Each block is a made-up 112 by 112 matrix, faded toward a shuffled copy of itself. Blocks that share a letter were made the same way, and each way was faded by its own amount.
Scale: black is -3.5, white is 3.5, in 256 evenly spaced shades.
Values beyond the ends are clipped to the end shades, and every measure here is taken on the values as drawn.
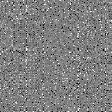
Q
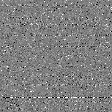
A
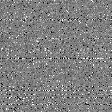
A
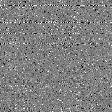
A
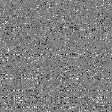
A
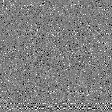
A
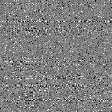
A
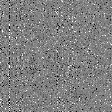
Q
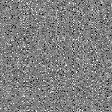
Q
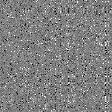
Q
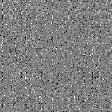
Q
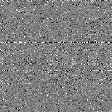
A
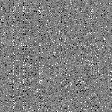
Q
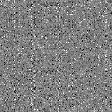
Q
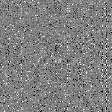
Q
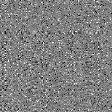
Q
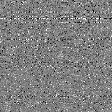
A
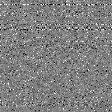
A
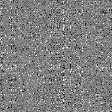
Q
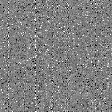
Q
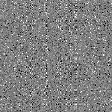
Q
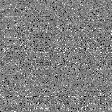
A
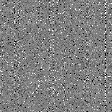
Q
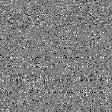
A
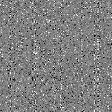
Q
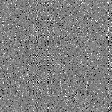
Q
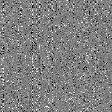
Q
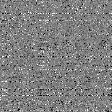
A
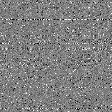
A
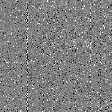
Q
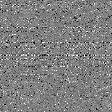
A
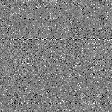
A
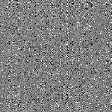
Q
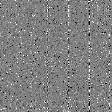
Q
